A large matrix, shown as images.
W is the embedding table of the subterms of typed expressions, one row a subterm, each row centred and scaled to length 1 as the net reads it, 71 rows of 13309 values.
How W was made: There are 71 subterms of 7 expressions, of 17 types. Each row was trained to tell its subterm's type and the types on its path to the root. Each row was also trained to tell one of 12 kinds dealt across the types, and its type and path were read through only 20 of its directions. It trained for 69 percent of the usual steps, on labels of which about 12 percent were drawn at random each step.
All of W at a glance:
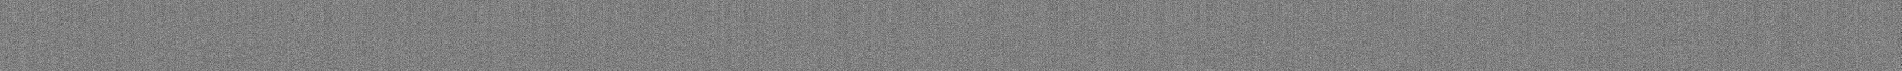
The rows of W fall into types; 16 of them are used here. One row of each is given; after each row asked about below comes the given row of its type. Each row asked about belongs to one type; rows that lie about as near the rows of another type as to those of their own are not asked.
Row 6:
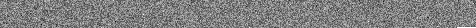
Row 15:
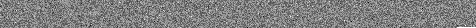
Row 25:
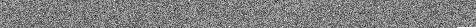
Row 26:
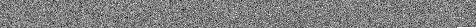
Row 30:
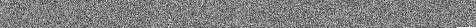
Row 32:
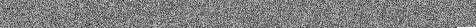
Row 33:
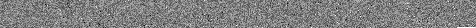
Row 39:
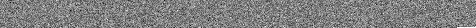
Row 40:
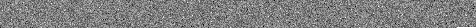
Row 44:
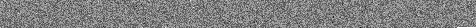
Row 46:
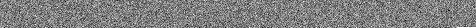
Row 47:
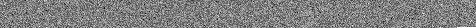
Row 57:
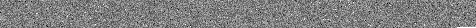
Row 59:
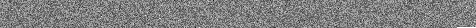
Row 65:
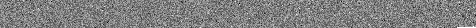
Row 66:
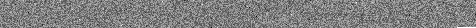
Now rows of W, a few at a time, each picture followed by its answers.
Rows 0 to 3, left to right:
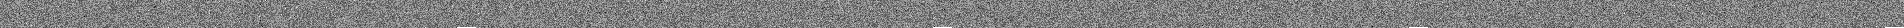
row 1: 65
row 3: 39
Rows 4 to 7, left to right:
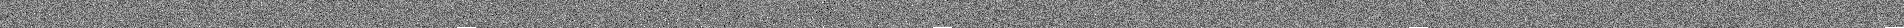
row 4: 6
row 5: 65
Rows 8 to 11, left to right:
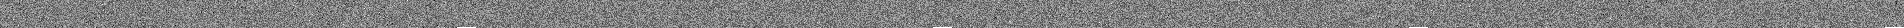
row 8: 39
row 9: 25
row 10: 44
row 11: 66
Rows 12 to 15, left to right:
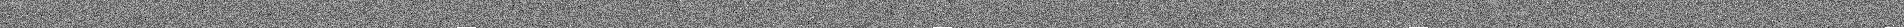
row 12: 6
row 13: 47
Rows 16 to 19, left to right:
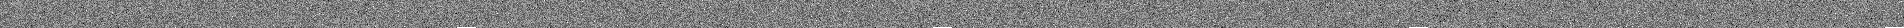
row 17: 46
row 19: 46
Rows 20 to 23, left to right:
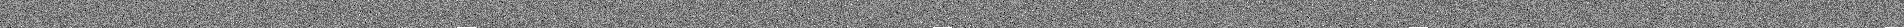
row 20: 33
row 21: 44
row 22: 15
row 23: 57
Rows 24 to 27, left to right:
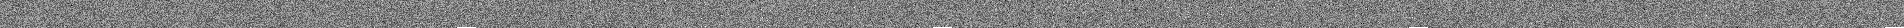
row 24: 65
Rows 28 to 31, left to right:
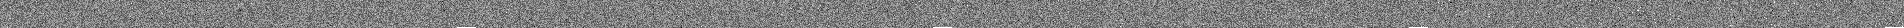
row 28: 46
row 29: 25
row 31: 47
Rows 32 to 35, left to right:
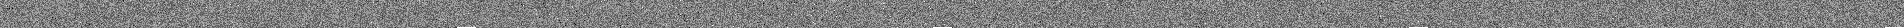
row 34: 39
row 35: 33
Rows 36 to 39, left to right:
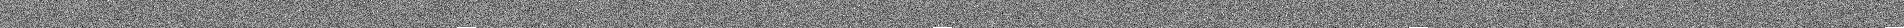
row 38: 33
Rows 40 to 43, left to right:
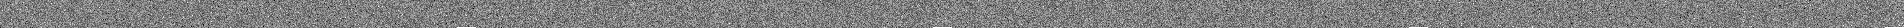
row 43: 59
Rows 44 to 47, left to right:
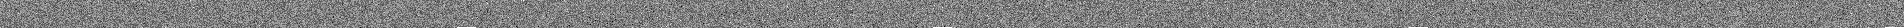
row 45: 40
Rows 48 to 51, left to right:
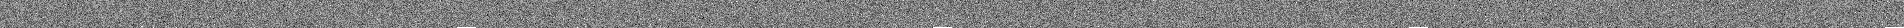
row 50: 57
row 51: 44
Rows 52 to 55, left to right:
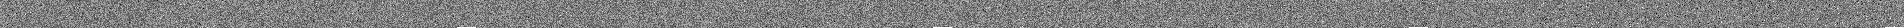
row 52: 25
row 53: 39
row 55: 47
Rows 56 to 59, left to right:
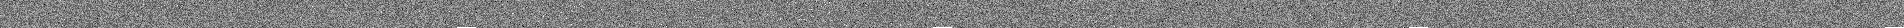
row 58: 65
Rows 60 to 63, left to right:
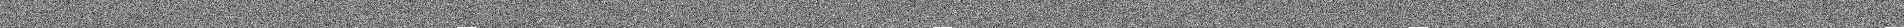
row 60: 6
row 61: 25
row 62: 30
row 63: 57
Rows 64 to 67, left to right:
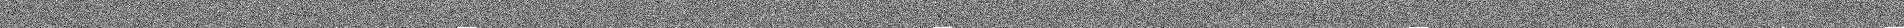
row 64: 40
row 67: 57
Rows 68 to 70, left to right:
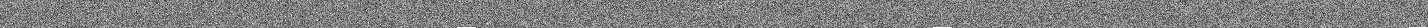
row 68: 6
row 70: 66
